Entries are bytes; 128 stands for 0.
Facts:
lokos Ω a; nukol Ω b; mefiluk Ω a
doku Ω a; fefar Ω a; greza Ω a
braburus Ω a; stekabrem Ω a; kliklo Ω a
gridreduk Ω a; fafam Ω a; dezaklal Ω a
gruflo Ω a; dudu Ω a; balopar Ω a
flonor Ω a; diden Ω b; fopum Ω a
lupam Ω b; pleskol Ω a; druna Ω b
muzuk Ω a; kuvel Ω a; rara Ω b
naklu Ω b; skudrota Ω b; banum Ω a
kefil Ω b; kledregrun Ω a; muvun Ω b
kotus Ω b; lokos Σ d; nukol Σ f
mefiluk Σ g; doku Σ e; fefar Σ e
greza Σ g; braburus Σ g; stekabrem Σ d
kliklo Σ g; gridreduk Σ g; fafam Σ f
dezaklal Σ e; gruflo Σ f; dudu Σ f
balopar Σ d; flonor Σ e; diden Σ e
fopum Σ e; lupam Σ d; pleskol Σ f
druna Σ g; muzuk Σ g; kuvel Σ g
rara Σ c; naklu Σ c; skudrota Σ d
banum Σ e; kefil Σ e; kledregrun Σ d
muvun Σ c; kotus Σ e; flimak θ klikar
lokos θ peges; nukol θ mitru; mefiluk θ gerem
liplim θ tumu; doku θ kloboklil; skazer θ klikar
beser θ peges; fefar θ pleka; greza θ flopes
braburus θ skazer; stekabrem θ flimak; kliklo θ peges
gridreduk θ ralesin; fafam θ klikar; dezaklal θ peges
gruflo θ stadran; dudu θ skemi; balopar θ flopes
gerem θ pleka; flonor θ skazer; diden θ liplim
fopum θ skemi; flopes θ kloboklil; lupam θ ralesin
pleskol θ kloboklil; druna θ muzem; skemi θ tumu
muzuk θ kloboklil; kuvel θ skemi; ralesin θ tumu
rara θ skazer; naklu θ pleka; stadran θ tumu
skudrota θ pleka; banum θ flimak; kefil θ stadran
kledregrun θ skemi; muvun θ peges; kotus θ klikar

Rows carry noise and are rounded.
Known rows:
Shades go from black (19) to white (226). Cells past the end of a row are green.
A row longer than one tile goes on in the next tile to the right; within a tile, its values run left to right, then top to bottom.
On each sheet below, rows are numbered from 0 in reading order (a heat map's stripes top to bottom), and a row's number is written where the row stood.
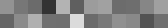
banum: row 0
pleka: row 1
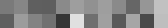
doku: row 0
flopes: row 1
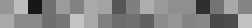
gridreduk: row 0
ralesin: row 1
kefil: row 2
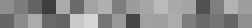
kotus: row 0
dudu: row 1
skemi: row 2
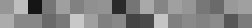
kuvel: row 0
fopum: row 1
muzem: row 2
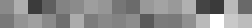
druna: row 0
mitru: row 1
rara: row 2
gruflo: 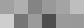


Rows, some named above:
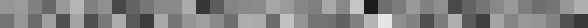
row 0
kloboklil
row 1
fefar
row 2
druna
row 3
skudrota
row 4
naklu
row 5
fefar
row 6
beser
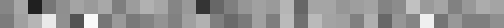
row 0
muvun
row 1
kledregrun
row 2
kliklo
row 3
fafam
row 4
nukol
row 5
lupam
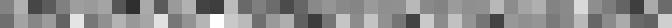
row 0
muzuk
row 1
braburus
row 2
rara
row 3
dezaklal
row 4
lokos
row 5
lokos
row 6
pleskol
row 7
kotus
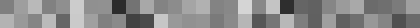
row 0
balopar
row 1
fopum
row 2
pleskol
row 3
mefiluk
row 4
gerem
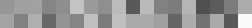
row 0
nukol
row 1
stekabrem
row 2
greza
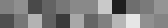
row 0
fefar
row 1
naklu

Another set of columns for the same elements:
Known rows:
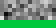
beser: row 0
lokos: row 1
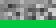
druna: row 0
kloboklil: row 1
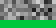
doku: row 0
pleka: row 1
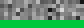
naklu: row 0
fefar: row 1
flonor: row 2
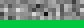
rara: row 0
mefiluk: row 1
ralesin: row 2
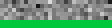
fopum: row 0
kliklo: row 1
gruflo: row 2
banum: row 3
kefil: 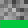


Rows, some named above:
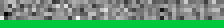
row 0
peges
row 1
dezaklal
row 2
kledregrun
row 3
braburus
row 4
fopum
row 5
fefar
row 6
fafam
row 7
fafam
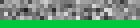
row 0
skudrota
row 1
lokos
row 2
kuvel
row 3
flopes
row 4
dudu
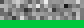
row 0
lokos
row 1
balopar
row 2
kliklo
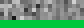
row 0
stekabrem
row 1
muvun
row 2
nukol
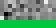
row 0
peges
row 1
pleskol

